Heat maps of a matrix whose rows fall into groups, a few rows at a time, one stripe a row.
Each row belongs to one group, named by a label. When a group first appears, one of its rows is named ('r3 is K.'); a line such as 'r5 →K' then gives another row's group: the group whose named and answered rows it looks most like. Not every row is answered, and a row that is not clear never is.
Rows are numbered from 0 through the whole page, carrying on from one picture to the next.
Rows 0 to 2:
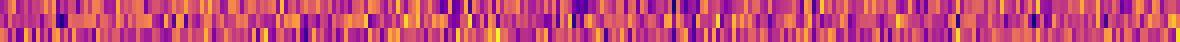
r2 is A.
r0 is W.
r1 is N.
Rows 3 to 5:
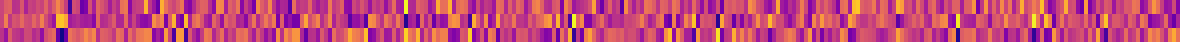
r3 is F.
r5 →N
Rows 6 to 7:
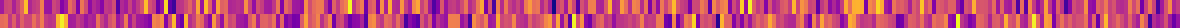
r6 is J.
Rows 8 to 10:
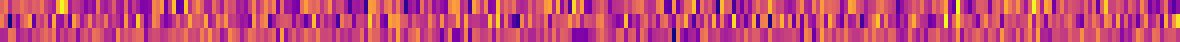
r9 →A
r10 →W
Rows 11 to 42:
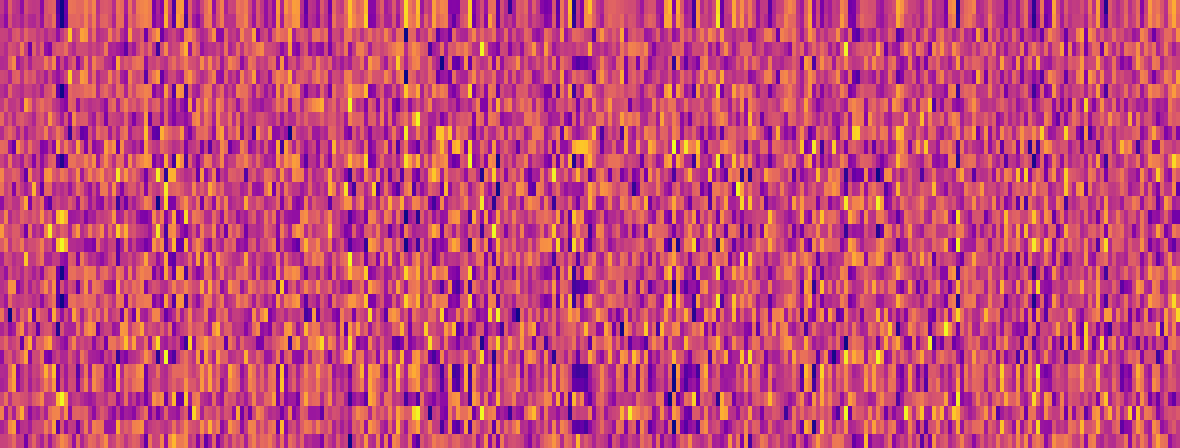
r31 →W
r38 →W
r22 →N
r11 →N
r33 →A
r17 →N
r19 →J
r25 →J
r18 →J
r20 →F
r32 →N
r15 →W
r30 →N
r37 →W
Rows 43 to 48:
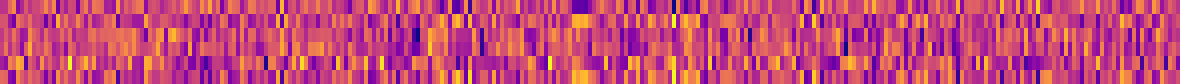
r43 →W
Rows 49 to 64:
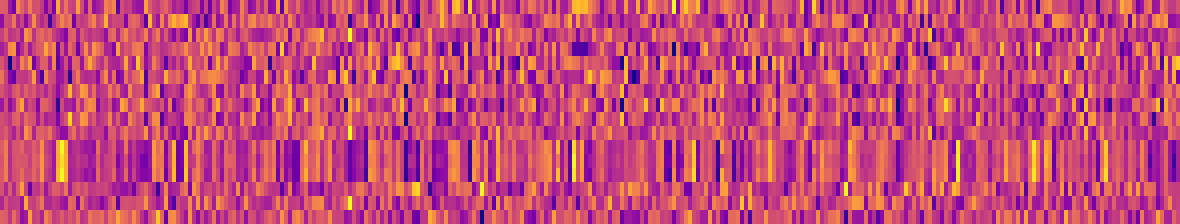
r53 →A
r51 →J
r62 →J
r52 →W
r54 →A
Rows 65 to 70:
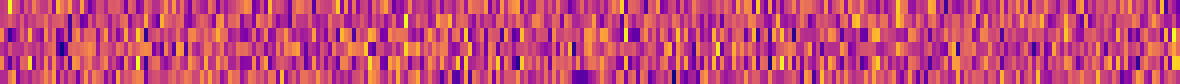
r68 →N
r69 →A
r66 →F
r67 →A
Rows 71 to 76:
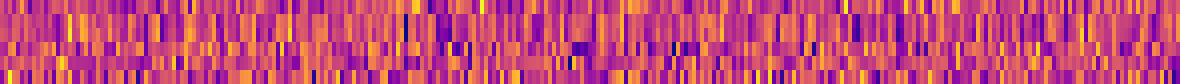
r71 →J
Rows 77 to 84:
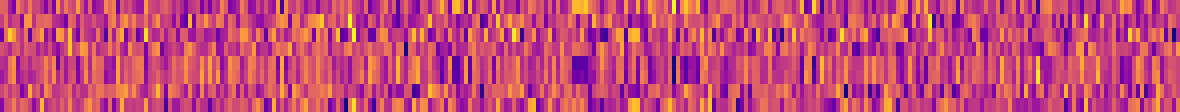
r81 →W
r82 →W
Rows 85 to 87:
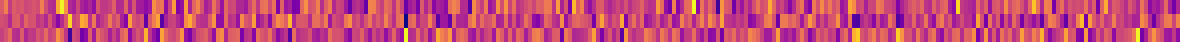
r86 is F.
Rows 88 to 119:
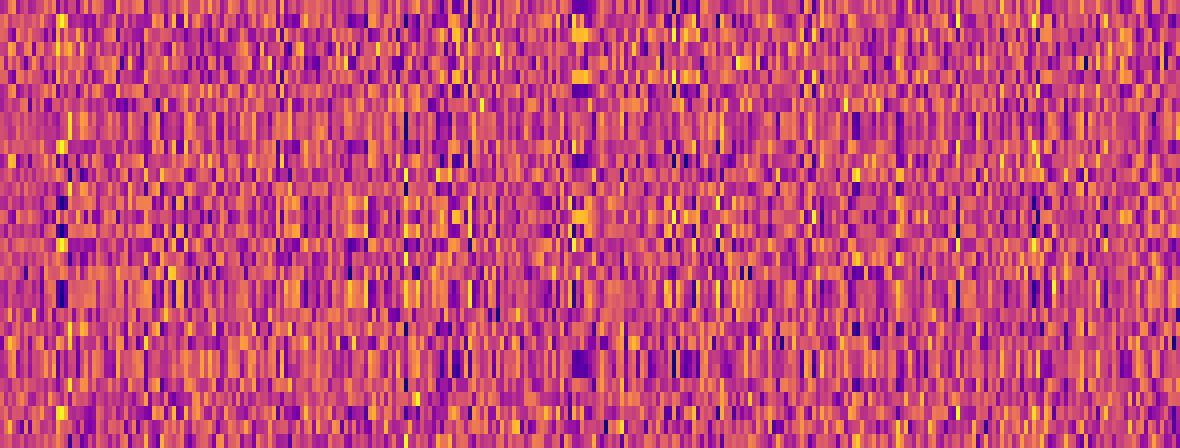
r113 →W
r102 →N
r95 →J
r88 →W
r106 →F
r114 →W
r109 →N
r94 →W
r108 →N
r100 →F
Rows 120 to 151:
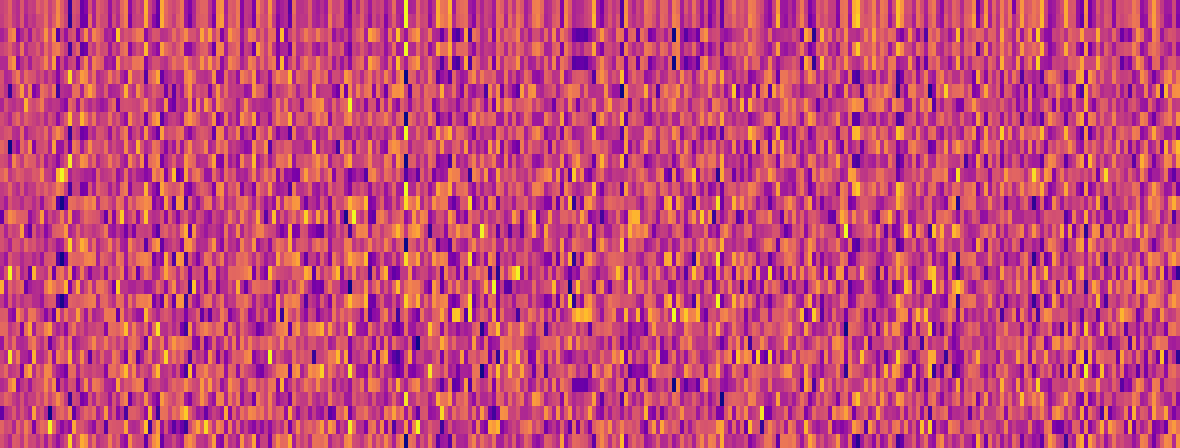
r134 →N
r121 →F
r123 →F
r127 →J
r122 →W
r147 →W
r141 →N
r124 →W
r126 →A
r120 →F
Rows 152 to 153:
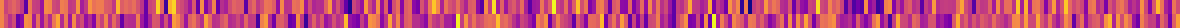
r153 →A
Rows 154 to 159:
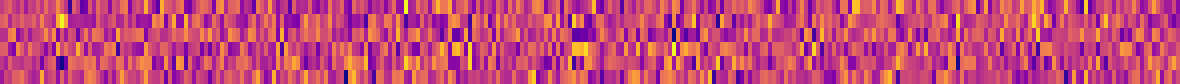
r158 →N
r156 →W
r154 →F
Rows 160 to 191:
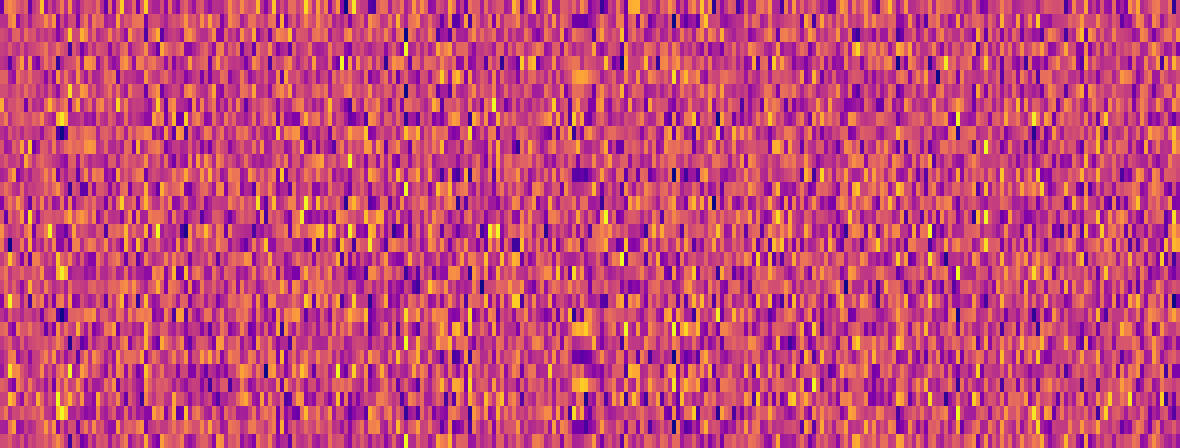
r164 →A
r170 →A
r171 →J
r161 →W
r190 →W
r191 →F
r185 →W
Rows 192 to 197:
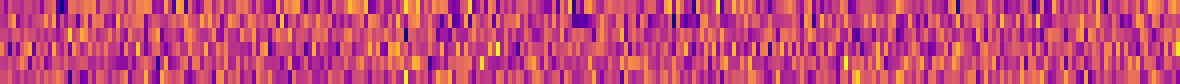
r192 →N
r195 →A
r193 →W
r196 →J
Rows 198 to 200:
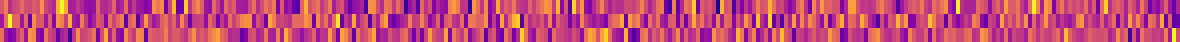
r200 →A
